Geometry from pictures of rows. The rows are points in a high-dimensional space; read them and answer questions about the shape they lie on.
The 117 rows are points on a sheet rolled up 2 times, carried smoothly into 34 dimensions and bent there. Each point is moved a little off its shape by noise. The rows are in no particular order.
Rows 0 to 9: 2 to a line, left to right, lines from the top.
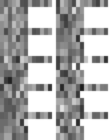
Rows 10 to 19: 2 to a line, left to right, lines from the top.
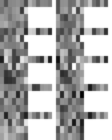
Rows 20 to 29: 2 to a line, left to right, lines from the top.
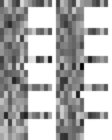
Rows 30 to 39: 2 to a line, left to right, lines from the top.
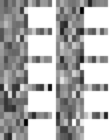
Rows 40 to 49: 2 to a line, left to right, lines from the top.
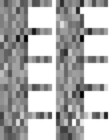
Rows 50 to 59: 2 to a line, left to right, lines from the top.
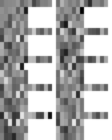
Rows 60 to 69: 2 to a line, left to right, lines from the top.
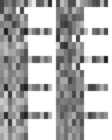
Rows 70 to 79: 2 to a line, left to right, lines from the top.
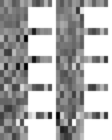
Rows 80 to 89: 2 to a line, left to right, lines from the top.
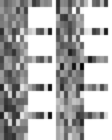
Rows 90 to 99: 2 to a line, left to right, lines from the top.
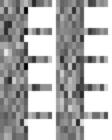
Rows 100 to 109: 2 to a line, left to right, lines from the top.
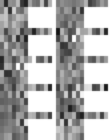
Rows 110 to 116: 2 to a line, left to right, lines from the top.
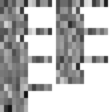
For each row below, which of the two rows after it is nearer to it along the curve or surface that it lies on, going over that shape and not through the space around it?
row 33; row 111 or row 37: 111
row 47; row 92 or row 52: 92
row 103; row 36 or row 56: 36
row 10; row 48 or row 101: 48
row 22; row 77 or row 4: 4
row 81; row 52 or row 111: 111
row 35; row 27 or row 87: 87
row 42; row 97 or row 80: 97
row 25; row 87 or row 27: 87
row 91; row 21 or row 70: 70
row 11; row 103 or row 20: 20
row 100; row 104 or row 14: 104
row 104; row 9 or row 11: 9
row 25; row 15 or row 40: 40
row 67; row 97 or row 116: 116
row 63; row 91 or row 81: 81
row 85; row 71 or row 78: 71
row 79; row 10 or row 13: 13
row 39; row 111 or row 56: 111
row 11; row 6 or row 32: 32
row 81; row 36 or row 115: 115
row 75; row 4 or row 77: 4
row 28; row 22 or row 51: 51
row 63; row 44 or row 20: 20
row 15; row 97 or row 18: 18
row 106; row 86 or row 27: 27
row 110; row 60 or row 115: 115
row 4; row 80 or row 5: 80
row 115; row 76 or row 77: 76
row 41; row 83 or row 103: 83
